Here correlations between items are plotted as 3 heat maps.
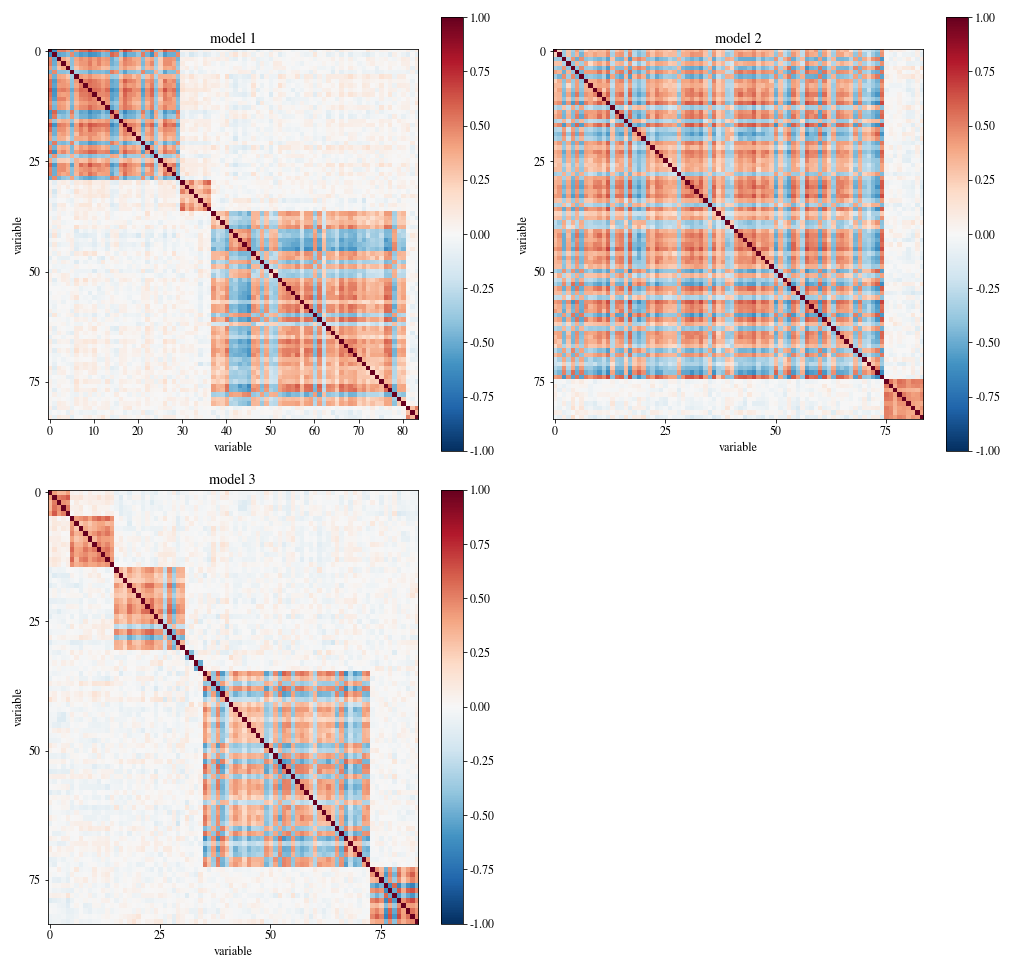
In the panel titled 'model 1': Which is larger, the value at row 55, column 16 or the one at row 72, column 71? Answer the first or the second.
the second
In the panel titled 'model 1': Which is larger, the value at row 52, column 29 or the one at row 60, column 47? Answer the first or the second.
the first
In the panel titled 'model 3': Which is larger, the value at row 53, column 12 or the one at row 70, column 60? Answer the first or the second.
the second
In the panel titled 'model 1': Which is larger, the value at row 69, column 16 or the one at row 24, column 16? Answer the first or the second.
the first
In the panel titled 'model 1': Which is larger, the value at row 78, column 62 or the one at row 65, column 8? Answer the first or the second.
the first
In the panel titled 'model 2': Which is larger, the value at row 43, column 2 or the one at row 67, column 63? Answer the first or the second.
the second
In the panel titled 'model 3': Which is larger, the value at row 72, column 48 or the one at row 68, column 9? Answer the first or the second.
the first
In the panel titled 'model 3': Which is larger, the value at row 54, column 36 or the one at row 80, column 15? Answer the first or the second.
the first
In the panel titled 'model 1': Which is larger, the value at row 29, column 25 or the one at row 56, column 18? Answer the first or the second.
the second
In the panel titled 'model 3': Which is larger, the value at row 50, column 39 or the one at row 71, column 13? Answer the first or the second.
the first
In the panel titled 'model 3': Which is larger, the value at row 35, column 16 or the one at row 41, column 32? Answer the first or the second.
the second
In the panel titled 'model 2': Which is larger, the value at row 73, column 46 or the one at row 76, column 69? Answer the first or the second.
the second
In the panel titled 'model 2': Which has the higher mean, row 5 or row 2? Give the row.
5
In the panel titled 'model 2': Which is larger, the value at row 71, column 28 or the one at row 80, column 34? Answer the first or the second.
the first
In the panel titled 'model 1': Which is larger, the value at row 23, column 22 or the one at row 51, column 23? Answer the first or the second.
the first
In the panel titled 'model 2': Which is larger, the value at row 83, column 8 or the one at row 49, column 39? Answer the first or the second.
the first
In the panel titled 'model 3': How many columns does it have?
84
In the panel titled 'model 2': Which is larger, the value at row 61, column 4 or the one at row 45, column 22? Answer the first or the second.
the second
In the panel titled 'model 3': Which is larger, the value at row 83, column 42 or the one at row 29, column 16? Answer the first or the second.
the second
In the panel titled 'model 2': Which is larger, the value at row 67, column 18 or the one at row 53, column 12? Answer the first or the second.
the first
